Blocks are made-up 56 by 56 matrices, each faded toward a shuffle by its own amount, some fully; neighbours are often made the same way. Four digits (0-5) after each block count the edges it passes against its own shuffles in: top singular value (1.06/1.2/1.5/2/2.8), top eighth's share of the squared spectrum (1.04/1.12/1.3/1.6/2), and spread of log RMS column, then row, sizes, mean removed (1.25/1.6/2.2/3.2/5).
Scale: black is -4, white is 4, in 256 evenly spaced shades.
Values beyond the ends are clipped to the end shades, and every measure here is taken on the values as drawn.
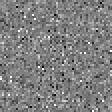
2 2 0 0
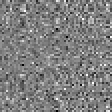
4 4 2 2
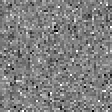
3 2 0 1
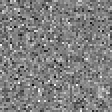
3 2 1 0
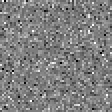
1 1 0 0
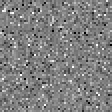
0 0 0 0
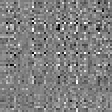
4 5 3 3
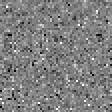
2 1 0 0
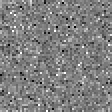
2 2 0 0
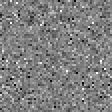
2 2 1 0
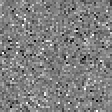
2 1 0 0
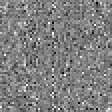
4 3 2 1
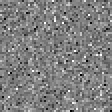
2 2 0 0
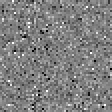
2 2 1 0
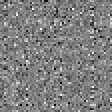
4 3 2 1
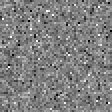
0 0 0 0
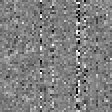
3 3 3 0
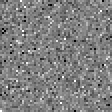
0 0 0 0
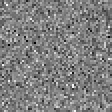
0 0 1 0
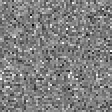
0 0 0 1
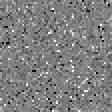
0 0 0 0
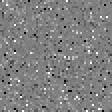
1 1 0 0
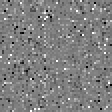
2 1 0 0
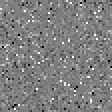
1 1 0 0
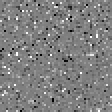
1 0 0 0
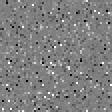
0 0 0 0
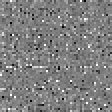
3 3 0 2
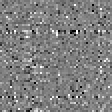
3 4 1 2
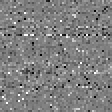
3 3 0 1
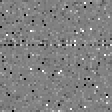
3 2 0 1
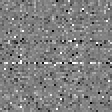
3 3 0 1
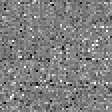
3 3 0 1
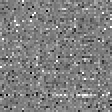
3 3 0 1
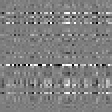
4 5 2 4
